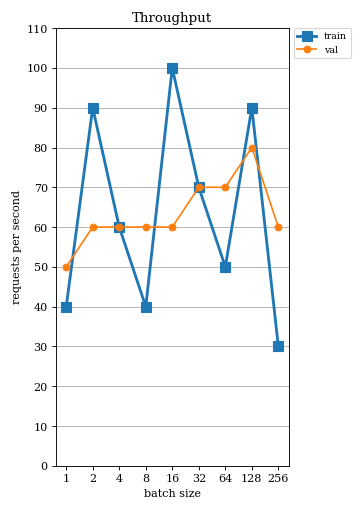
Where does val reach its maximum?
128
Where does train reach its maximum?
16
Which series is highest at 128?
train
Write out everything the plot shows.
Title: Throughput
x-axis: batch size, ticks 1 2 4 8 16 32 64 128 256
y-axis: requests per second, ticks 0 10 20 30 40 50 60 70 80 90 100 110
Legend: train, val
Values:
train: 40 90 60 40 100 70 50 90 30
val: 50 60 60 60 60 70 70 80 60
